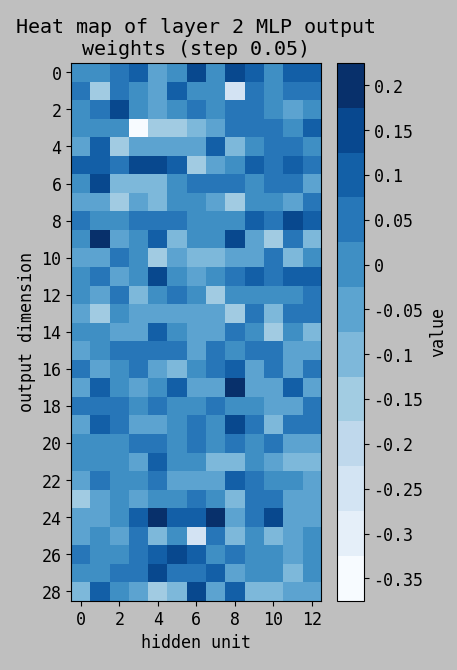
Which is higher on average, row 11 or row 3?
row 11
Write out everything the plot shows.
Title: Heat map of layer 2 MLP output weights (step 0.05)
x-axis: hidden unit, ticks 0 2 4 6 8 10 12
y-axis: output dimension, ticks 0 2 4 6 8 10 12 14 16 18 20 22 24 26 28 (0 at the top)
Colour bar: value, ticks -0.35 -0.3 -0.25 -0.2 -0.15 -0.1 -0.05 0 0.05 0.1 0.15 0.2
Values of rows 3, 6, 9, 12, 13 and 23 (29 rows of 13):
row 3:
0 0 0 -0.35 -0.15 -0.15 -0.1 -0.05 0.05 0.05 0.05 0 0.1
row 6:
0 0.15 -0.1 -0.1 -0.1 0 0.05 0.05 0.05 0 0.05 0.05 -0.05
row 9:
0 0.2 -0.05 0 0.1 -0.1 0 0 0.15 -0.05 -0.15 0.05 -0.1
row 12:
0 -0.05 0.05 -0.1 0 0.05 0 -0.15 0 0 0 0 0.05
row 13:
-0.05 -0.15 0 -0.05 -0.05 -0.05 -0.05 -0.05 -0.15 0.05 -0.1 0.05 0.05
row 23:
-0.15 -0.05 0 -0.05 0 0 0.05 0 -0.1 0.05 0.05 -0.05 -0.05
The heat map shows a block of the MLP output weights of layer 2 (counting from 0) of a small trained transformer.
